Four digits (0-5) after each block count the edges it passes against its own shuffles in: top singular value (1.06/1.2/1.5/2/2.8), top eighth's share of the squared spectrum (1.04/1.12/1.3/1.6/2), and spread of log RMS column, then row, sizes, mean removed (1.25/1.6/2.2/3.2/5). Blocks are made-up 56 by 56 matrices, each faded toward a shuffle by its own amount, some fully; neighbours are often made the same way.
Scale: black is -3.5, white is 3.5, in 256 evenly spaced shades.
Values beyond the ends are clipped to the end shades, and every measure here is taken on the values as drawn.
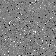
0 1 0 0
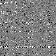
2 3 2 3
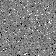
0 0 0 0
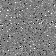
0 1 0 0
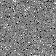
0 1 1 0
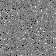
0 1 0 1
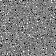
0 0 0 0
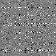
2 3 2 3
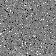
0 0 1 0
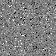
1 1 1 1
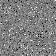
0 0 0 0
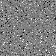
1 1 0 1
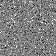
1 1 0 0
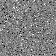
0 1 0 0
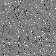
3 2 1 0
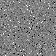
1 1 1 0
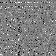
3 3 1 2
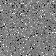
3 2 0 1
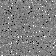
2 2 0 0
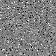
2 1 0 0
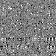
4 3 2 2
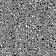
1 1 0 0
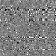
4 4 1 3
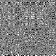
4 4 1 3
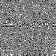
3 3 1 2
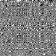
4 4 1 3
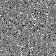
2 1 0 0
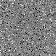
0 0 0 0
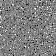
0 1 0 0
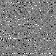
3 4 1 2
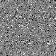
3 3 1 2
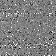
3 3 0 2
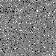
2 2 1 1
